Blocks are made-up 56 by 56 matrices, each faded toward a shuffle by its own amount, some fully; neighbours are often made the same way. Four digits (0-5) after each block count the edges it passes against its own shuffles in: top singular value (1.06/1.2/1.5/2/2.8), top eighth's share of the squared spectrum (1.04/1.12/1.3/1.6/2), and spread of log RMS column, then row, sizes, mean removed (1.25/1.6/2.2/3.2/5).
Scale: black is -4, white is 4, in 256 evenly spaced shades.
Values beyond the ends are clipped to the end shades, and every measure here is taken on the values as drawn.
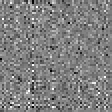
4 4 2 2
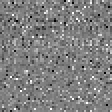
3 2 0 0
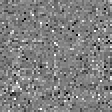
3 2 1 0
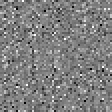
3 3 1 1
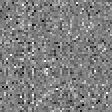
3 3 1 1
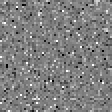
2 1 0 0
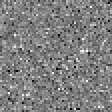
0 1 0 0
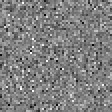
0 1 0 0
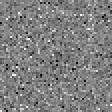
0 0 0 0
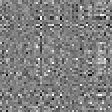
4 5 3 3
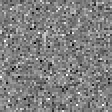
2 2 0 0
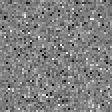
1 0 0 0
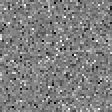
1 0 0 0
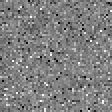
0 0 0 0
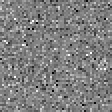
2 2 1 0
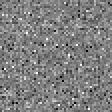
1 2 0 1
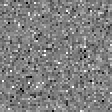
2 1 1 0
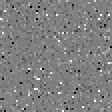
1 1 0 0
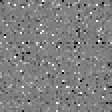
2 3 1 1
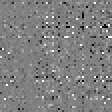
3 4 2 2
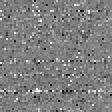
2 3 1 2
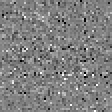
2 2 1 2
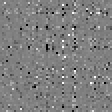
3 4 2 2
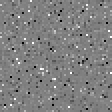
0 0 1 0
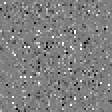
3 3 1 1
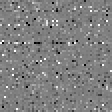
3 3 1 1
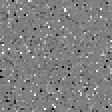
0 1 0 0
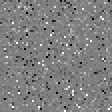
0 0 0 0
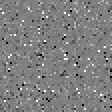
2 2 1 0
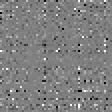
3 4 2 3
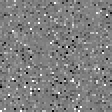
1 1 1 0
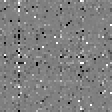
3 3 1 1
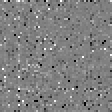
2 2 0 1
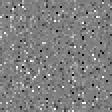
1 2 1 0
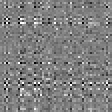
5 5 3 3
